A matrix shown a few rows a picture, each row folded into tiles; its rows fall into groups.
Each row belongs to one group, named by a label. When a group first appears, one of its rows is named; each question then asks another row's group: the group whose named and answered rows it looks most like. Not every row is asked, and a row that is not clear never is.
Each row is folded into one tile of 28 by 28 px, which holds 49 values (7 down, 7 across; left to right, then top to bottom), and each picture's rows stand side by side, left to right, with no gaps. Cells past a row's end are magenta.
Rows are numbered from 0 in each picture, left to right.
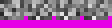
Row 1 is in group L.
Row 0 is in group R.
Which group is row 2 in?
L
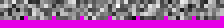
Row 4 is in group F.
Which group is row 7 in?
R
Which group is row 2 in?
R
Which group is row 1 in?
R
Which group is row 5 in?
R
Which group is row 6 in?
R
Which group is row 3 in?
F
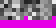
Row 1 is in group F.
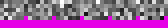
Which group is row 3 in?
F
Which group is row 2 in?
L
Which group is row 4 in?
L
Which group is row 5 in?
F
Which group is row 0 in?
F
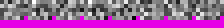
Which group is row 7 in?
F
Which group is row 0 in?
R
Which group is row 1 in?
L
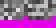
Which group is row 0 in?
F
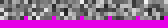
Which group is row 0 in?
F
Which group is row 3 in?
R
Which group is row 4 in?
R
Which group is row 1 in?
F
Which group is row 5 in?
L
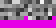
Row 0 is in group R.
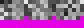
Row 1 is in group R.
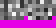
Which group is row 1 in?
F
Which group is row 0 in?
R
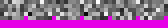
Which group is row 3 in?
F
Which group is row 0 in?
R
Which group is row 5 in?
F
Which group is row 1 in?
F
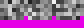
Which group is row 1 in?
F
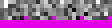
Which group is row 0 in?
L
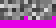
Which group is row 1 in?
F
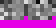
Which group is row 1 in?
R
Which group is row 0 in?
F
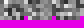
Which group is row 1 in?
F
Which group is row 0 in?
L
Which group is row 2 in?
R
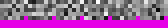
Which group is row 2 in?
L
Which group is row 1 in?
R
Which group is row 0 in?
L
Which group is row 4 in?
L
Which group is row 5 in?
L
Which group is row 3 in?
F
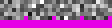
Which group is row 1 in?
L
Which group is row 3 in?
R
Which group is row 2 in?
F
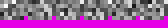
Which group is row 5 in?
F
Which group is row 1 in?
F
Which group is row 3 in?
L
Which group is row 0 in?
L
